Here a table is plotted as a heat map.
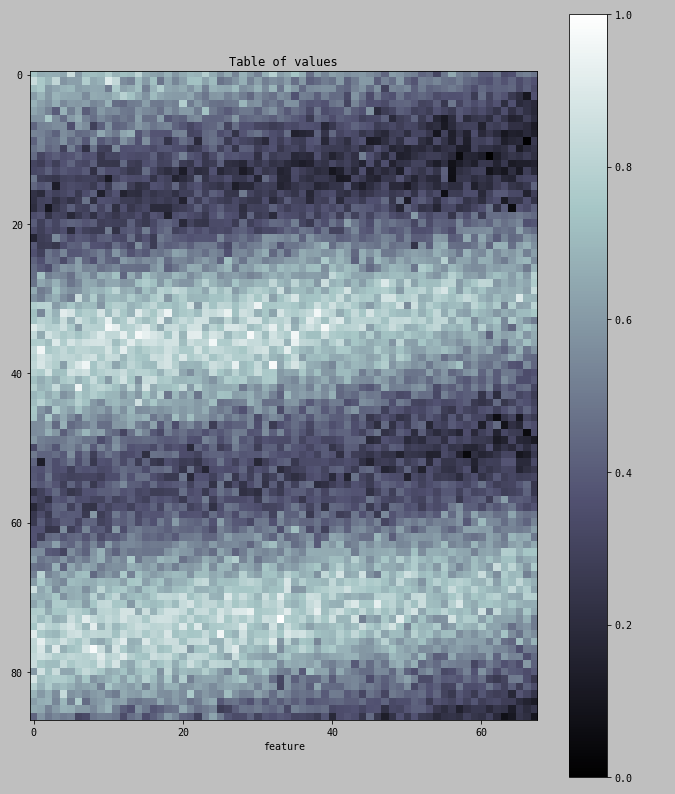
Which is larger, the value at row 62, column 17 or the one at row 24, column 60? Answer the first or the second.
the second
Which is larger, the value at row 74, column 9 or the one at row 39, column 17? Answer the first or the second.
the second
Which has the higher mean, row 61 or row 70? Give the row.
70
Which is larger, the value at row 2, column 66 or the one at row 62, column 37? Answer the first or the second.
the second
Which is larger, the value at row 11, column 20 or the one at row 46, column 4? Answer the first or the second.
the second
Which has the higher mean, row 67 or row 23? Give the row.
67
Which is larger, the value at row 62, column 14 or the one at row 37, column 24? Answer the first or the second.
the second
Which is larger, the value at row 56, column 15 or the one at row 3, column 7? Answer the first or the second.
the second
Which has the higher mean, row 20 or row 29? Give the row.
29
